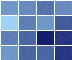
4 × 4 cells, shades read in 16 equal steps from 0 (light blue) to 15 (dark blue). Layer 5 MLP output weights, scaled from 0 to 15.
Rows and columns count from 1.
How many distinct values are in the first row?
3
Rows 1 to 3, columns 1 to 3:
5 6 8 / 0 7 5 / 7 9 15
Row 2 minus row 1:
-5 1 -3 4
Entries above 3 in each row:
4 3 4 4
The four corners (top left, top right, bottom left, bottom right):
5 6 5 13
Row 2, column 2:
7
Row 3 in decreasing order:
15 13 9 7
